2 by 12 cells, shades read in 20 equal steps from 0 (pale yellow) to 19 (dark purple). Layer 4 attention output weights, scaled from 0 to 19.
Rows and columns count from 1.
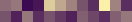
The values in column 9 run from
14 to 16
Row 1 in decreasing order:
19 18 16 16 13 11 10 9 9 6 3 0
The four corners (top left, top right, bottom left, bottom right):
11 16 13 10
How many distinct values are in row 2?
7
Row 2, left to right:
13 17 10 16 13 15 17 12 14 16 12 10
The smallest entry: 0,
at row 1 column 10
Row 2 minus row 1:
2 7 -9 -2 10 9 8 -1 -2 16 3 -6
